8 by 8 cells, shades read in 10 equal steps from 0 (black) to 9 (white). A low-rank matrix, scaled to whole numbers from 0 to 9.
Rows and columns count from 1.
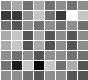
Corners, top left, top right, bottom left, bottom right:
5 5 5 3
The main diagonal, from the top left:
5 2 5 6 3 5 6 3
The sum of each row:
39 38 34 38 38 35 32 33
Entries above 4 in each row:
5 4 3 5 5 4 3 4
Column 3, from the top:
4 5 5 3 3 5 7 4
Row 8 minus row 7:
1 4 -3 3 -2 1 -3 0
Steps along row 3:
down up down up down up down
